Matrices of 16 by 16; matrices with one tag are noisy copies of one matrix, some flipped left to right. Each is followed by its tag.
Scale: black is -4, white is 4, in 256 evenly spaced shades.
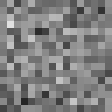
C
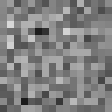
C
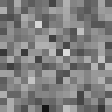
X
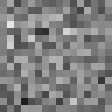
C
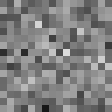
X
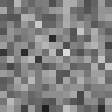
X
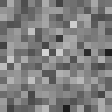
X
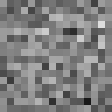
C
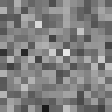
X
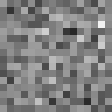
C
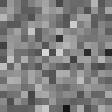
X
